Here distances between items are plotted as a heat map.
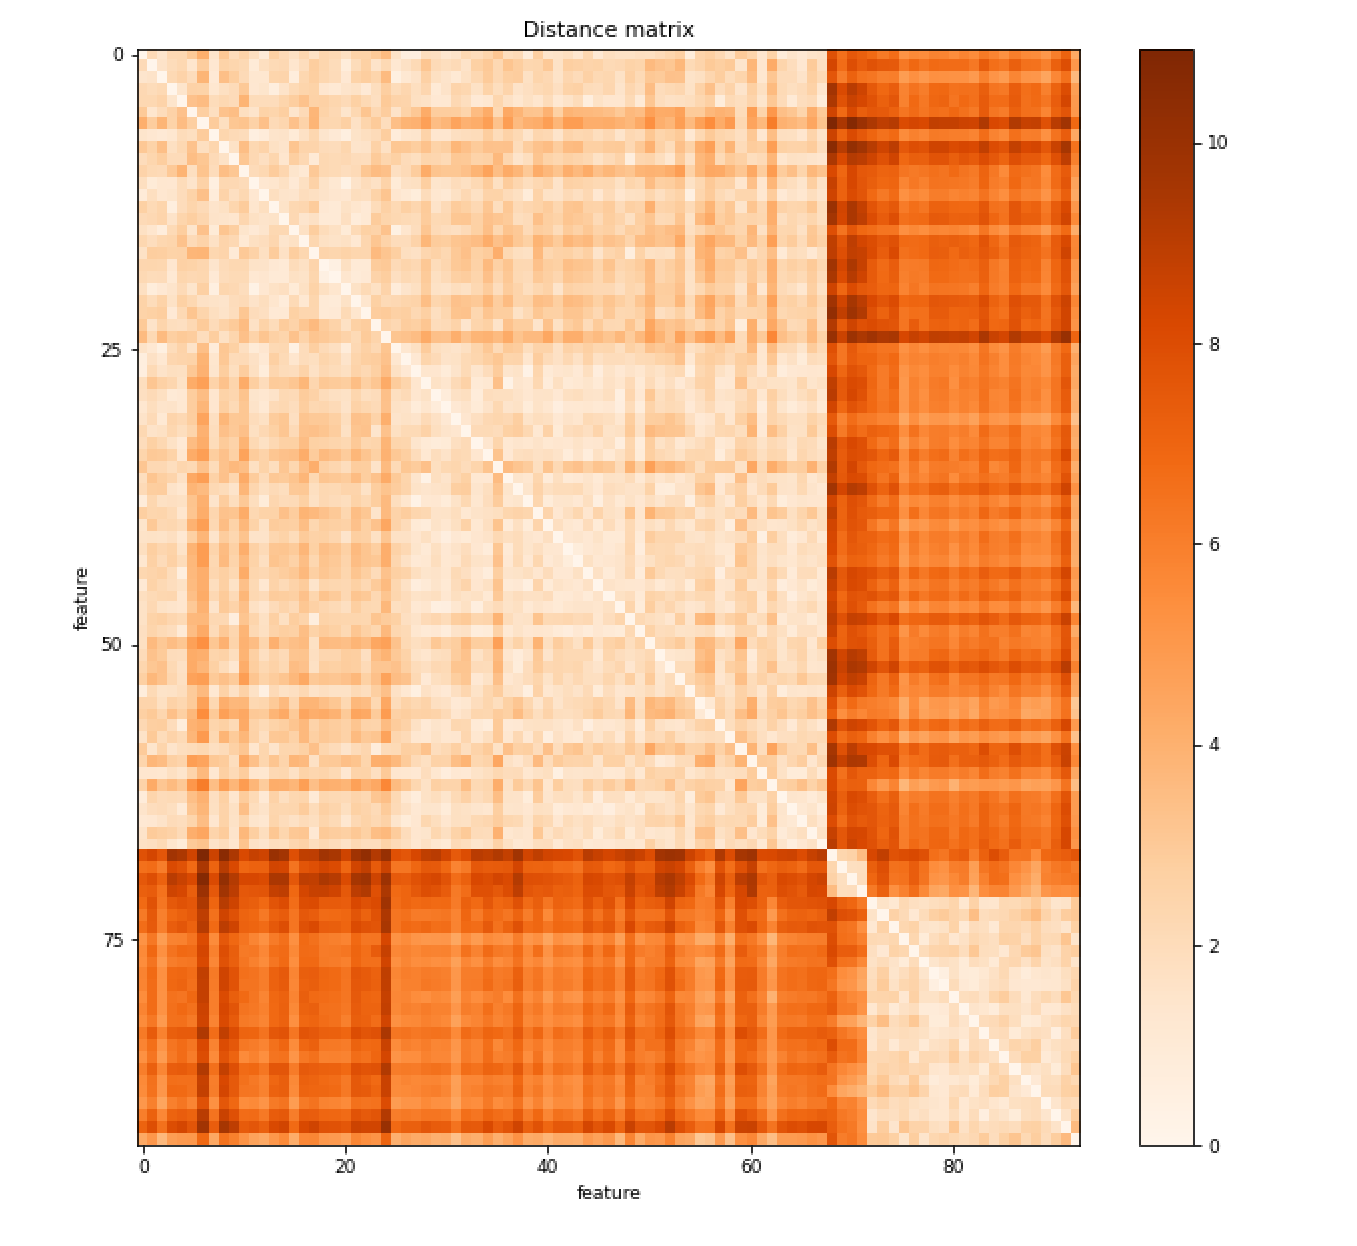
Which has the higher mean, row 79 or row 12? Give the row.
79
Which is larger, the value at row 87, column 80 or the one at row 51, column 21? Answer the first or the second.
the second
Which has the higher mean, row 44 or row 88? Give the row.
88
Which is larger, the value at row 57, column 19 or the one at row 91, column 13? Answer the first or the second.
the second
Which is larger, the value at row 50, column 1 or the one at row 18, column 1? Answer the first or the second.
the first
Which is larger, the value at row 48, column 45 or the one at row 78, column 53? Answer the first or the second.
the second
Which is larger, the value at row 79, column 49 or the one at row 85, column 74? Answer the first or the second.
the first
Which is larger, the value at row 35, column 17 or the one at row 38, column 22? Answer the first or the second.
the first
